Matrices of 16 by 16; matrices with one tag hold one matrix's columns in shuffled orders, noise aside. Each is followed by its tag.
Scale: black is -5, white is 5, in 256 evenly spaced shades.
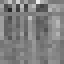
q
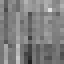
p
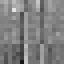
p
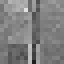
p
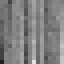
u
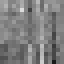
p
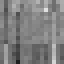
p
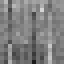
p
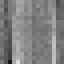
u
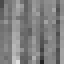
u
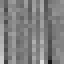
u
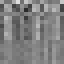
q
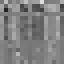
q
